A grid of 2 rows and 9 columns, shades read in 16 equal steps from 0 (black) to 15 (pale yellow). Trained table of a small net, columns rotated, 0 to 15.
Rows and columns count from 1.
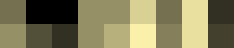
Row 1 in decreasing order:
14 13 9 9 7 7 3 0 0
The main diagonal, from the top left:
7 5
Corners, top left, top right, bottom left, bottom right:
7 3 9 4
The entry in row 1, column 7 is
7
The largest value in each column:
9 5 3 9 11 15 8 14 4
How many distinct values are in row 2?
8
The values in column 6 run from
13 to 15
